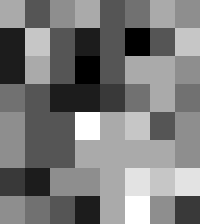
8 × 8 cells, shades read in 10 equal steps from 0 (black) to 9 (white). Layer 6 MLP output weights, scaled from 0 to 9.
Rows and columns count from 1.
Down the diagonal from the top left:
6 7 3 1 6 6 7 2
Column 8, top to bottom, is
5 7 5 4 5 5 8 2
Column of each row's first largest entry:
1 2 2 7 4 4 6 6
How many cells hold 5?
11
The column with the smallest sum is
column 3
